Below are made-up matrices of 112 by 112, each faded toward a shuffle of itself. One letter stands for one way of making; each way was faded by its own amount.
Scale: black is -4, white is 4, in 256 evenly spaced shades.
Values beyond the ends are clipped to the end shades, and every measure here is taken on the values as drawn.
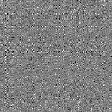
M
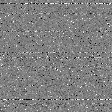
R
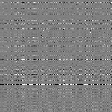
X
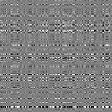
X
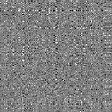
M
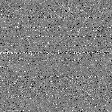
R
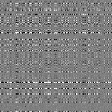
X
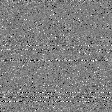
R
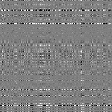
X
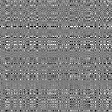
X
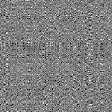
M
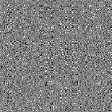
M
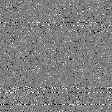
R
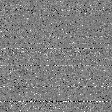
R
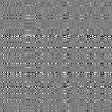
X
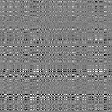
X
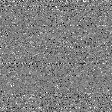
R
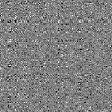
M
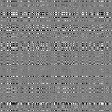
X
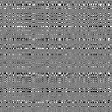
X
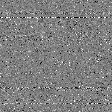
R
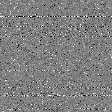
R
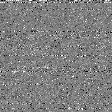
R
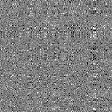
M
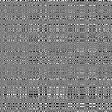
X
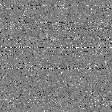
R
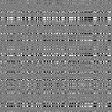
X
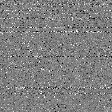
R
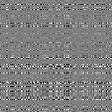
X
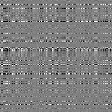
X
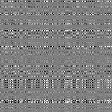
X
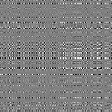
X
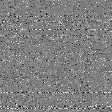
R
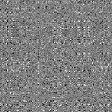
M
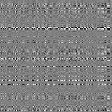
X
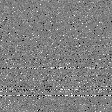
R
